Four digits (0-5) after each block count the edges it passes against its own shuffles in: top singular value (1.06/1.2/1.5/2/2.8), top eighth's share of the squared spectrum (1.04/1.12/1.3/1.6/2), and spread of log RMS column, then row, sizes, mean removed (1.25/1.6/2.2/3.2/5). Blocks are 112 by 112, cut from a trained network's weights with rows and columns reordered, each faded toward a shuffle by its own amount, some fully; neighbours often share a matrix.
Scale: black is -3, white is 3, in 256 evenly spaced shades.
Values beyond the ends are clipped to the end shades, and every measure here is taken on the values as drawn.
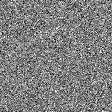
2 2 0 0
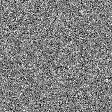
0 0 0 0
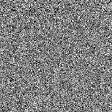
3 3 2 1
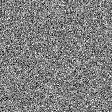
2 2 0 0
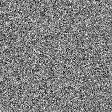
2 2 0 0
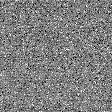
1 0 0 0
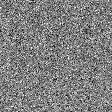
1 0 0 0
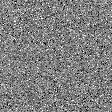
0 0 0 0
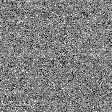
1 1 0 0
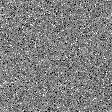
0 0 0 0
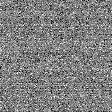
3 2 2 0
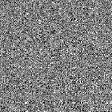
3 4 2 3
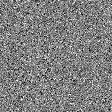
2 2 0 0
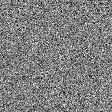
2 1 0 0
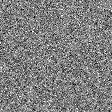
0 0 0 0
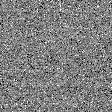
0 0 0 0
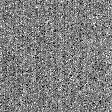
2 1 0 0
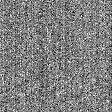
3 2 0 1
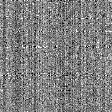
4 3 1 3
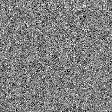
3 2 1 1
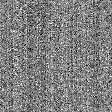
3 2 0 1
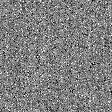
1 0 0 0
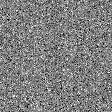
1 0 0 0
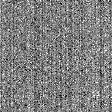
4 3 0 2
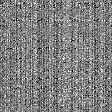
4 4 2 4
